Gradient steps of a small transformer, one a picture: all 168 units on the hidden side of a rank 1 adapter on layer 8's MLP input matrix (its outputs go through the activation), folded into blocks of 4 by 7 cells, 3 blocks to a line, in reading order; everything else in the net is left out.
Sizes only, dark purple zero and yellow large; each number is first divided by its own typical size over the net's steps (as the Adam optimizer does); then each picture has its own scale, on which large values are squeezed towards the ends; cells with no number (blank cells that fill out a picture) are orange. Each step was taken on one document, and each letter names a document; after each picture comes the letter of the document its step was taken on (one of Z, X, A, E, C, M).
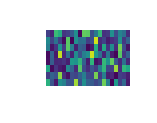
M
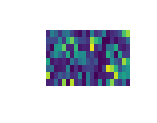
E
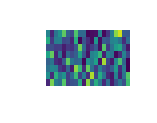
M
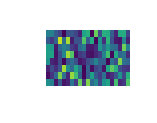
M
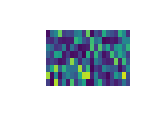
E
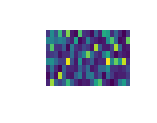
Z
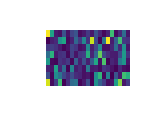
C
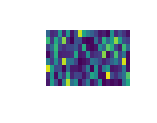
Z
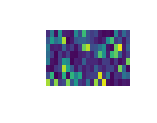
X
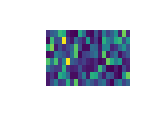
Z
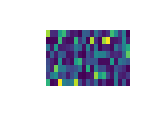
C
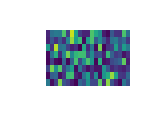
E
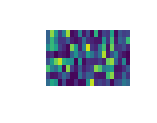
Z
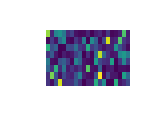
C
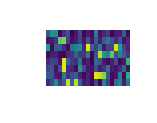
X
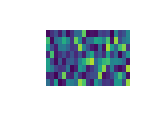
M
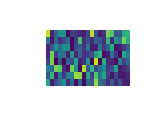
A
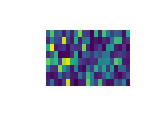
Z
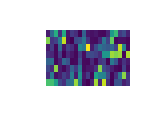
X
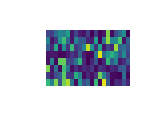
X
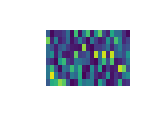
A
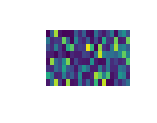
X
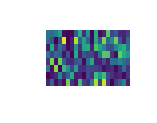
X
